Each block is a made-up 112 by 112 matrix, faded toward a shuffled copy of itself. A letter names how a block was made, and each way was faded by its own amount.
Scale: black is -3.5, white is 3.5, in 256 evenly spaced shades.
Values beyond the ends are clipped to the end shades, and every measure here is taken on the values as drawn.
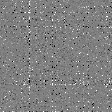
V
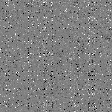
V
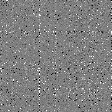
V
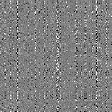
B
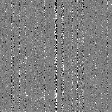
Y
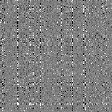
B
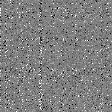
V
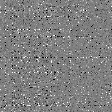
V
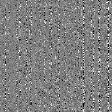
Y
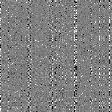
B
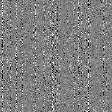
Y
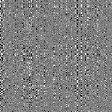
B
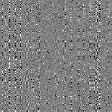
B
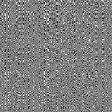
B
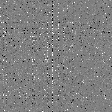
V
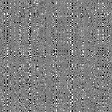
B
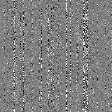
Y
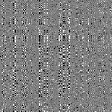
B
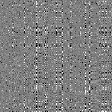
B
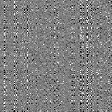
B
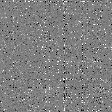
V
